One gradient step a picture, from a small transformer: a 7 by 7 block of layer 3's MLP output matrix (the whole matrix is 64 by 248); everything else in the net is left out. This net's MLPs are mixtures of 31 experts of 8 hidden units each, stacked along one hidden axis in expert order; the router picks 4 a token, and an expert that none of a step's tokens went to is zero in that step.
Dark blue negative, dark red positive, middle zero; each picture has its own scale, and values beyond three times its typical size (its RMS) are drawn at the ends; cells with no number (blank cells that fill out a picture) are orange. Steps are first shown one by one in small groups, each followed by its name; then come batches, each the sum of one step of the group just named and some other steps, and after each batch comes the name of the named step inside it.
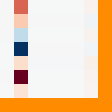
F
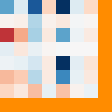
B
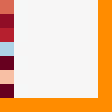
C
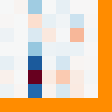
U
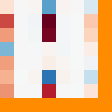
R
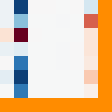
C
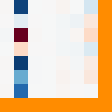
F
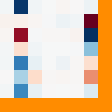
U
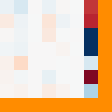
R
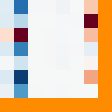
B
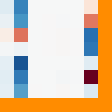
B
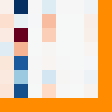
R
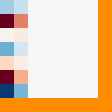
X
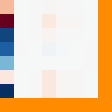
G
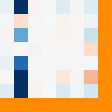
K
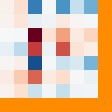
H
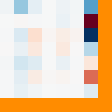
H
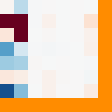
G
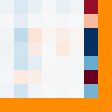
H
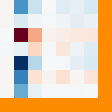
H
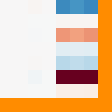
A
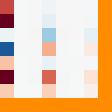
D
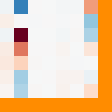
A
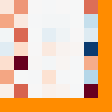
D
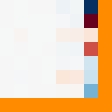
A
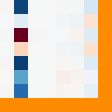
A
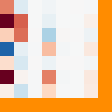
D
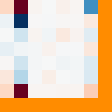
D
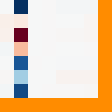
A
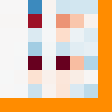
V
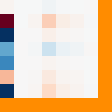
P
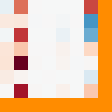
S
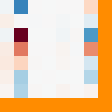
S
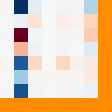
V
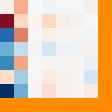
P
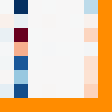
P
